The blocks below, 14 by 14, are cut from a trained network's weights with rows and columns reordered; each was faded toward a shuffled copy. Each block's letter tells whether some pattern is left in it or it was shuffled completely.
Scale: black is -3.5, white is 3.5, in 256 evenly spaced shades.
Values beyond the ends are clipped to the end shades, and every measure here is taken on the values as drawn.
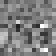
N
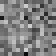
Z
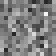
Z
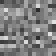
N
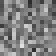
Z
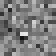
Z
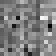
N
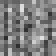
N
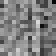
N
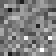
Z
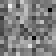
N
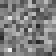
Z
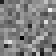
Z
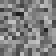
Z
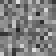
Z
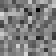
N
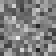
Z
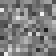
Z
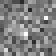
Z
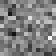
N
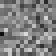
Z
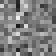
N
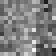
N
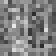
N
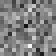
Z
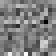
N
